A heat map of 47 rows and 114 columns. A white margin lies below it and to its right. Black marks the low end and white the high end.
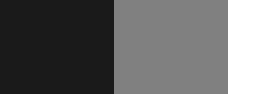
The table splits into one row of 2 panels. Panel 1,1: very low, flat. Panel 1,2: middling, flat.
